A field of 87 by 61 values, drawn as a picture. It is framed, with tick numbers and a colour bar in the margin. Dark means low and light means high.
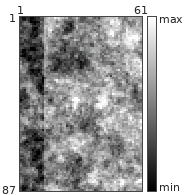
The top right is the ninth with the highest average. The field is mottled with small blotches. The right part is higher, past a seam about 20% of the way across.
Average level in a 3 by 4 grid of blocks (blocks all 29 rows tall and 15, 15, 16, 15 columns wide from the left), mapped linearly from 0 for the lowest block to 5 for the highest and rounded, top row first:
0135 / 2444 / 0344
